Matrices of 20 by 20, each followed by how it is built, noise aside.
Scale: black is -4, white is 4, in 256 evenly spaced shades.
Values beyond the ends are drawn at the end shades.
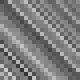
Toeplitz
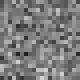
noise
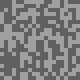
noise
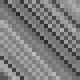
Toeplitz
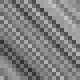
Toeplitz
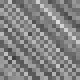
Toeplitz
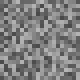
noise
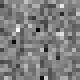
noise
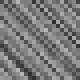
Toeplitz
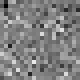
noise
